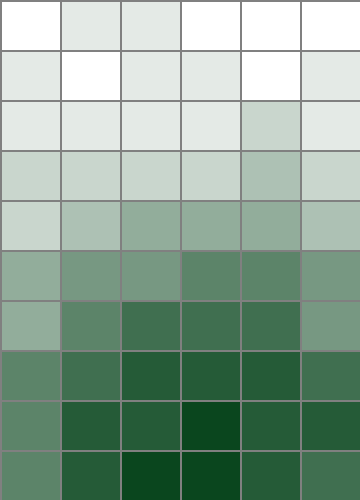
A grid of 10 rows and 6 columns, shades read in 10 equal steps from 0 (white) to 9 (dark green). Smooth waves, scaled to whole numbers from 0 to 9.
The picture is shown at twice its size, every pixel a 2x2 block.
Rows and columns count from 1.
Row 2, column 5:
0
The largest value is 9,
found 3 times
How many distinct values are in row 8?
3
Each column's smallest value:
0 0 1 0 0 0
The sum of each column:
32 41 46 47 46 39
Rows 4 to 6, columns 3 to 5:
2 2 3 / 4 4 4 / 5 6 6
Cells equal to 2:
7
